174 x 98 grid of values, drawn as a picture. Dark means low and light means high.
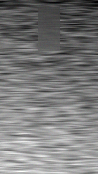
Slope: up to the bottom. Odd patch: calmer, in the top middle. Grain: streaks across. Calmest part: top middle.
